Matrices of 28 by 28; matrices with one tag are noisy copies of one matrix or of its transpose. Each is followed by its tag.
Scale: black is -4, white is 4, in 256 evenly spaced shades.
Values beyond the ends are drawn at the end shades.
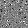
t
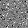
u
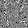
t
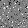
u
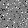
u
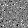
t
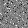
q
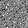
u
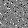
q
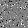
t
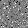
u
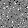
u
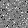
u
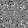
t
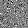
q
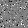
t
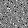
q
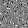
q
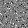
q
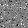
t
